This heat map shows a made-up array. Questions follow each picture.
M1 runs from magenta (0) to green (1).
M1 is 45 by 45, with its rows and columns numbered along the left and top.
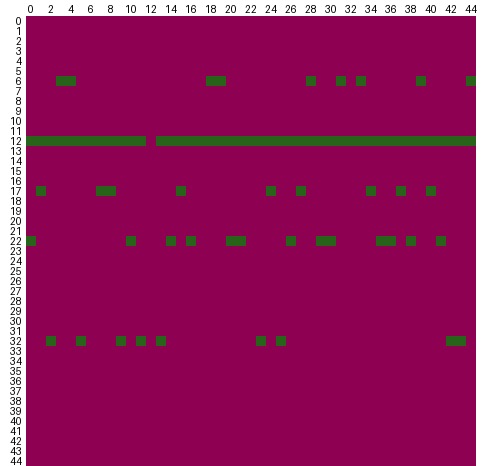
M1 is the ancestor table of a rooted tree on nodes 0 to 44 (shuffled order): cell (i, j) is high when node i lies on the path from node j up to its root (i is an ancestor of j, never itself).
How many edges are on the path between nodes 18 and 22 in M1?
3
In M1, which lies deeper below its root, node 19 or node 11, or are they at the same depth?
the same depth
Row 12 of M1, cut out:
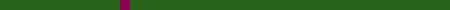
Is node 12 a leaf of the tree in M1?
no
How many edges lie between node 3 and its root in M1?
2
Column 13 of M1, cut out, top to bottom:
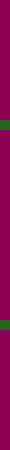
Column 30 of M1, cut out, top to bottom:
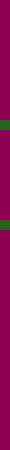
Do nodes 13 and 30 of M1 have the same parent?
no
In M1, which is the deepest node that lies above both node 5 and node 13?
32
